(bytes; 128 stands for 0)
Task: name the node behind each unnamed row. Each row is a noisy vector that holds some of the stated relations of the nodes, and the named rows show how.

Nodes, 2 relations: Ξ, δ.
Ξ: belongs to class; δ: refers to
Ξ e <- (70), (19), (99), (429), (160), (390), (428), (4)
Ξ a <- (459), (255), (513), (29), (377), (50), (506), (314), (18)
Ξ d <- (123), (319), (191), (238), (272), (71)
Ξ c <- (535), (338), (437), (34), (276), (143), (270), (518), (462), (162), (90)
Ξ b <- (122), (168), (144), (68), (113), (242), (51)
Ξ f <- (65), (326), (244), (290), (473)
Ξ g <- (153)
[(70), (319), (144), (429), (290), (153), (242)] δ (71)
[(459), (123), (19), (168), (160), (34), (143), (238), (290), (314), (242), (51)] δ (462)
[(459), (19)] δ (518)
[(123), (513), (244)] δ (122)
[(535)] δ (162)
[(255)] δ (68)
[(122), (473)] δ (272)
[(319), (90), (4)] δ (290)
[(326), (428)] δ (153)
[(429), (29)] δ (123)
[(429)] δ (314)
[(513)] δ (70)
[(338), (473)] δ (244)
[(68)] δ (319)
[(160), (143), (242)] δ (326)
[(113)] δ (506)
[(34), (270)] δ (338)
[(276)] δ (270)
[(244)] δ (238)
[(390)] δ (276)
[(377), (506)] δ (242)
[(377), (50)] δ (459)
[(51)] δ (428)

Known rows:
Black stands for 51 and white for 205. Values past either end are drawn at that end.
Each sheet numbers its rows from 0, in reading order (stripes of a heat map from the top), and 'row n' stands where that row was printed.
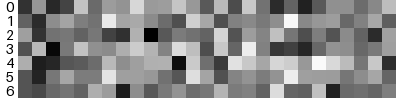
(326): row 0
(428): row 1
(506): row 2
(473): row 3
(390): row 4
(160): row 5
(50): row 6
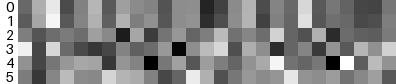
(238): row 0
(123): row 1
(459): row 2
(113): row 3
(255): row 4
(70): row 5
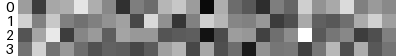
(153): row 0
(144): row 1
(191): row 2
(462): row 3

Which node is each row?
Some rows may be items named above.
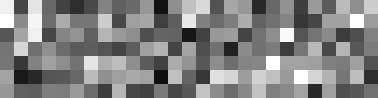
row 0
(113)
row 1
(68)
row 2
(191)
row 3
(462)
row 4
(99)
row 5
(390)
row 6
(18)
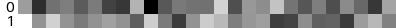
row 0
(506)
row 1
(122)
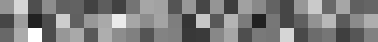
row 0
(338)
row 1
(65)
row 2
(71)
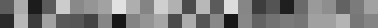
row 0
(244)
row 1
(90)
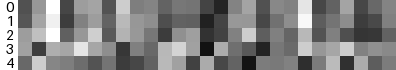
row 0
(319)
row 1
(191)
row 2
(272)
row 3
(153)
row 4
(518)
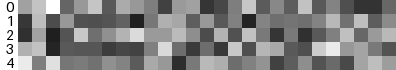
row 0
(272)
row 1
(143)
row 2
(290)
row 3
(276)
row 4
(242)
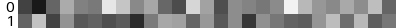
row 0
(4)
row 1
(34)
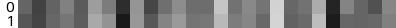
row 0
(377)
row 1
(50)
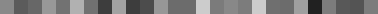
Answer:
(314)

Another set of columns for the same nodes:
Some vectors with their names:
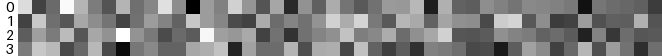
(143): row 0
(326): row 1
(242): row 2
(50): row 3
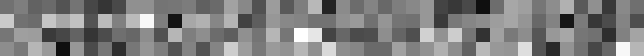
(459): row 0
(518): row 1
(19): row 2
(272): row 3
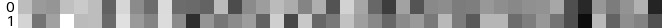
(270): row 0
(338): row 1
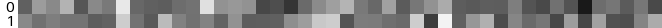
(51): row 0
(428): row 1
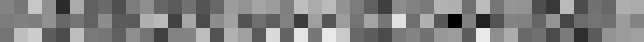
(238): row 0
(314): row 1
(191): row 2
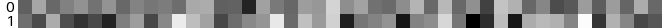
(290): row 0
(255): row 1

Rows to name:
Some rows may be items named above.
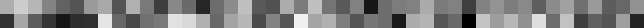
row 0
(153)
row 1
(68)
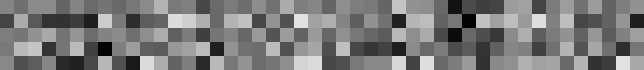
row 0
(18)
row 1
(68)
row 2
(18)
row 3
(50)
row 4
(70)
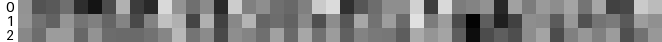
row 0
(70)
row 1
(314)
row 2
(18)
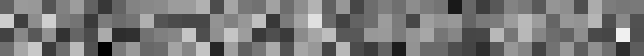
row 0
(377)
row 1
(34)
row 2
(122)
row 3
(50)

